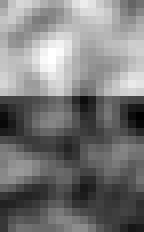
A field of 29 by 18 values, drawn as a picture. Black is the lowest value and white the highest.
Average level on the scale: 50%. Seam: horizontal, 40% of the way down, the top part higher. Lone odd cells: none. Ninth with the highest average: top middle.
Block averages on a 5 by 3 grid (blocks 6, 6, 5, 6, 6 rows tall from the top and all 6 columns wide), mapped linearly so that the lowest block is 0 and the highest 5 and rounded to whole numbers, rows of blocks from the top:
4 5 4 / 5 5 5 / 0 1 0 / 2 1 2 / 0 1 0
